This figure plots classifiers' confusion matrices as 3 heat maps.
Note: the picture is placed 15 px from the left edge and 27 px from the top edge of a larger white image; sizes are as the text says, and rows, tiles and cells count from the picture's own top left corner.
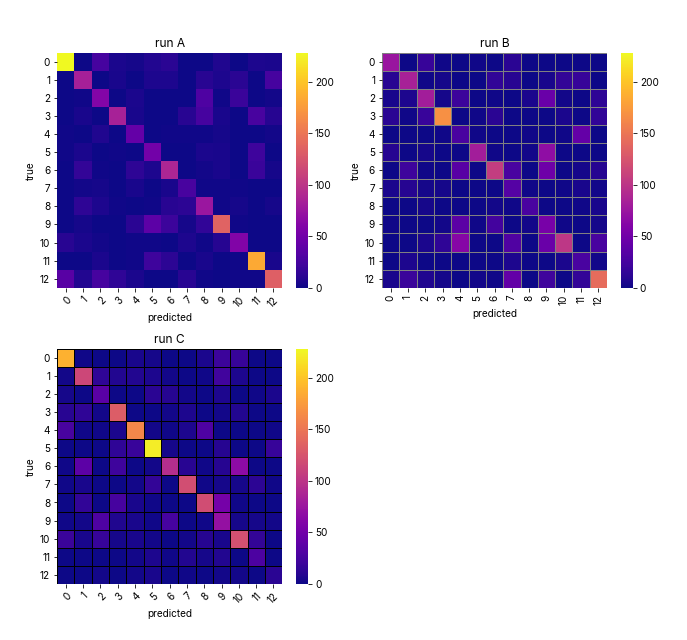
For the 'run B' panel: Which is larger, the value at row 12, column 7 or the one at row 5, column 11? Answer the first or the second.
the first
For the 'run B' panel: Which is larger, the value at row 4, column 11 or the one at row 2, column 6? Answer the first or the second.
the first
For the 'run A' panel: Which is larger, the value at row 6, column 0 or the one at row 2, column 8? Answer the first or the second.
the second
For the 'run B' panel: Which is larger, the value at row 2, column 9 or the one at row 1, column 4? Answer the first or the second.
the first
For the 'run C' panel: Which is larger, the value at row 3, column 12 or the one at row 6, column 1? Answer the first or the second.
the second
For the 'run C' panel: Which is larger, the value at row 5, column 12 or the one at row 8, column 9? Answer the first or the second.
the second
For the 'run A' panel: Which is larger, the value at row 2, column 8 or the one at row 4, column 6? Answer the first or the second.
the first
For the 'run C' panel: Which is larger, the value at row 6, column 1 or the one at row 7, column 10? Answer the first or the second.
the first
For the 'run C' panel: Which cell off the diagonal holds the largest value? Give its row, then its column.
6, 10
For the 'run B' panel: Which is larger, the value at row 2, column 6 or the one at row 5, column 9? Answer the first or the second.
the second
